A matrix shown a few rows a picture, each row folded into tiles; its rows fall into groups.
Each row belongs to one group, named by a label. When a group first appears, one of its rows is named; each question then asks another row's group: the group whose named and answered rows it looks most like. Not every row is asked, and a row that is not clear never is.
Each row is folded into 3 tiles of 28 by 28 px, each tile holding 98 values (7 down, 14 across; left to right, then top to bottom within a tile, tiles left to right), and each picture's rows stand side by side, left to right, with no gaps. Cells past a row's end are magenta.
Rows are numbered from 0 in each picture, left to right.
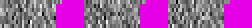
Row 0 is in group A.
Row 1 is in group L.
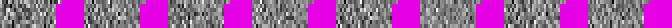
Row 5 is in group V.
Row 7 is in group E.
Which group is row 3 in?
E
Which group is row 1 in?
A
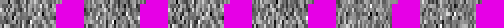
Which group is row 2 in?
A
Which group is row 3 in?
E
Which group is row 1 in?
E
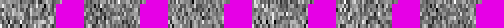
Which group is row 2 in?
E
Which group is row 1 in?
L
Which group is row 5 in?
L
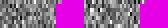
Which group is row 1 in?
V
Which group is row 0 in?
L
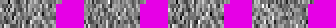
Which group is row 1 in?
A
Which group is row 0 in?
A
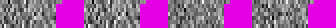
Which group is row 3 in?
L
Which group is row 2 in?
L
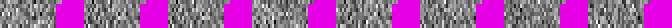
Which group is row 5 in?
A
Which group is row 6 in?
L
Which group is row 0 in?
V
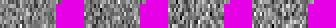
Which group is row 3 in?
V
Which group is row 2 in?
A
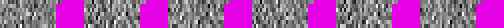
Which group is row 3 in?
A
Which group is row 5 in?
E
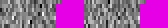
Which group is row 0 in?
E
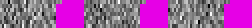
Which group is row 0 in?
A
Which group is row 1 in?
L
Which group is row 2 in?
E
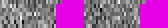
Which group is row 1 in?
L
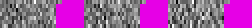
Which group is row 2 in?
A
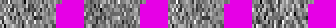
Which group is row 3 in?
A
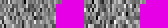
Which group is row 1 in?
A
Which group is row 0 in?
E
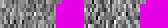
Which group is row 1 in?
A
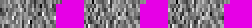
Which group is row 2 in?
A
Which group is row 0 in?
E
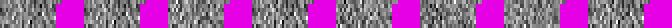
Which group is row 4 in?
A
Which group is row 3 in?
E
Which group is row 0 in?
E
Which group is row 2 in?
E
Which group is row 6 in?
V
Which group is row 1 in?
E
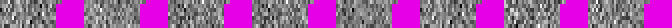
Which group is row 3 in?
L
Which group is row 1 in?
V
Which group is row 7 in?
E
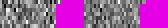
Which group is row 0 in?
V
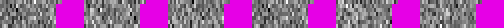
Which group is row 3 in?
L
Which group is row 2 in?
E
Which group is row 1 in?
V
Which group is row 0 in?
L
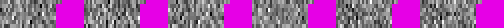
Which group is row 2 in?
A
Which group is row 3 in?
V
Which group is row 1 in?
E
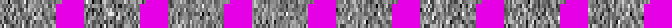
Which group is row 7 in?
A
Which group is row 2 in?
V
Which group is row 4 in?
E
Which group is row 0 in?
A
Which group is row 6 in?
E
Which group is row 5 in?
E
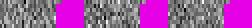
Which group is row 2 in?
L
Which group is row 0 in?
E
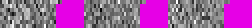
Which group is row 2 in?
E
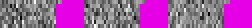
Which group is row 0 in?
L
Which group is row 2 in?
V
